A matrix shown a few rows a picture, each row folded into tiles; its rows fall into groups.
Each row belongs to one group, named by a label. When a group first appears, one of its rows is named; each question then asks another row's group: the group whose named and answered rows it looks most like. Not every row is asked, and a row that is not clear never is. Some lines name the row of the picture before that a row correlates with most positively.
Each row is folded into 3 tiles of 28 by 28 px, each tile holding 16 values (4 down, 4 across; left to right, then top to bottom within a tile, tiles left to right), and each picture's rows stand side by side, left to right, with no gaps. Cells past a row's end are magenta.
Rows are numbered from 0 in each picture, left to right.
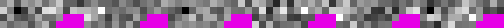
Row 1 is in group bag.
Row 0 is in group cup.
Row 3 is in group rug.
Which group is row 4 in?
bag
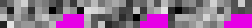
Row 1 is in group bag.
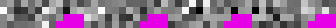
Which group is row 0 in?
cup
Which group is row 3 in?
cup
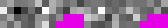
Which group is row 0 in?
cup
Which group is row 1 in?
bag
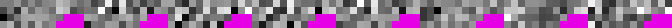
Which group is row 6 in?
bag
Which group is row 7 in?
rug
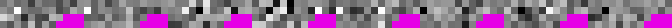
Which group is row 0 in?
bag
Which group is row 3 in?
rug
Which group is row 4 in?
cup
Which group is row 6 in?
cup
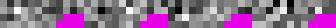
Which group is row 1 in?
cup
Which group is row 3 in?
rug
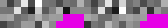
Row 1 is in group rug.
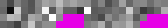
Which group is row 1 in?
cup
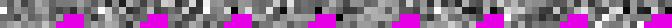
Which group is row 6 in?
bag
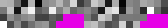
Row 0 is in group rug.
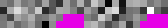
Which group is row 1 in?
rug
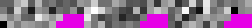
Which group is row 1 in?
bag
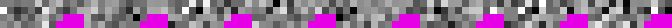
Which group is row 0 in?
cup
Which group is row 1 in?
bag
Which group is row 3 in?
rug
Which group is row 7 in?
rug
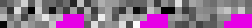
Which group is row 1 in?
rug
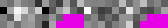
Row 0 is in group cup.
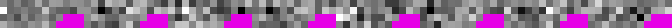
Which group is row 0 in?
cup
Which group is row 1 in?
cup
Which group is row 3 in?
cup
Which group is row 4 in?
bag
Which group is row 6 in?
cup
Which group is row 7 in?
bag
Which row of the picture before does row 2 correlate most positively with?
0
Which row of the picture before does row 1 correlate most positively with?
1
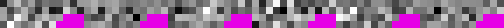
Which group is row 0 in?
rug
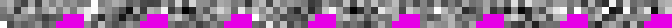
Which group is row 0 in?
rug
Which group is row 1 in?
bag
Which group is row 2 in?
cup
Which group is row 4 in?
cup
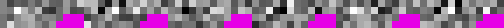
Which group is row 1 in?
rug
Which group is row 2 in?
cup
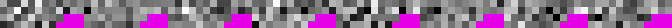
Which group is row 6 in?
bag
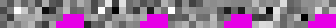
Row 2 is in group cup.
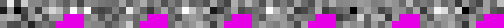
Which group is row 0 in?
cup
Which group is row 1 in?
cup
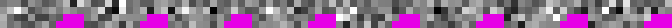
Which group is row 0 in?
bag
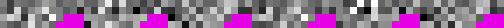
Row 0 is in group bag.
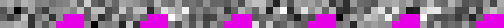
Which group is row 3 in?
rug
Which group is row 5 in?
bag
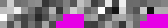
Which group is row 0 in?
bag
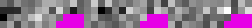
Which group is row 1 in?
cup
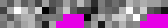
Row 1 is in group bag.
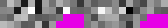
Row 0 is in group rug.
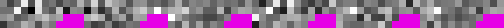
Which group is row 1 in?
cup
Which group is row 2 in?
bag
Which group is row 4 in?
bag
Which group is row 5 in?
bag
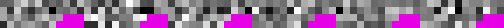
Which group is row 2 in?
rug
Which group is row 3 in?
cup
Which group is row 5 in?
rug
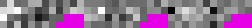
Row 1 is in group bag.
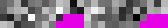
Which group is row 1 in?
bag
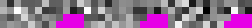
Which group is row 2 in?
rug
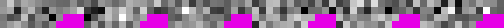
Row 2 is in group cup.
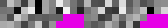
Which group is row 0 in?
rug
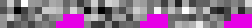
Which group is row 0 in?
cup
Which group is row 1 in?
cup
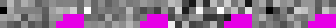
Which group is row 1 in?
cup
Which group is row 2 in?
rug
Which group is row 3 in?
cup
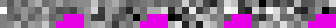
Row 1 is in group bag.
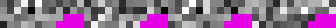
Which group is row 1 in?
rug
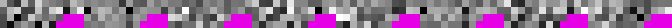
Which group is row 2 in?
bag
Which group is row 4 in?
bag
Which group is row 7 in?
bag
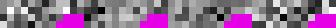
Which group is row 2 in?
bag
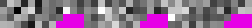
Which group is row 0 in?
rug
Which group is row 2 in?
bag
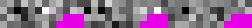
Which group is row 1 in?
cup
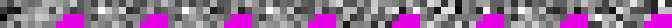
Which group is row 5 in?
rug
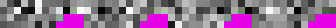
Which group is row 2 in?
rug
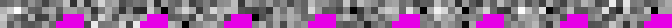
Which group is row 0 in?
bag
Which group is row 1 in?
rug
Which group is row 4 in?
cup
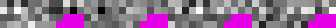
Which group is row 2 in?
rug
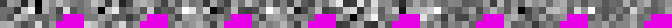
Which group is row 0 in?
rug
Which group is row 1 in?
rug
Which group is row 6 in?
cup
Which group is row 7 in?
cup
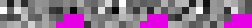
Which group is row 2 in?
rug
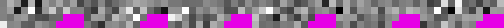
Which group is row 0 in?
rug
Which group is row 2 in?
bag
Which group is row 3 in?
bag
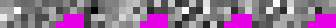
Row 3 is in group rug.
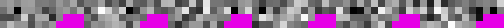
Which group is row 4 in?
cup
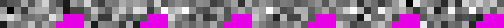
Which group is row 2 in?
bag
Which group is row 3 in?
bag
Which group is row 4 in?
bag
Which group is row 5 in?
rug
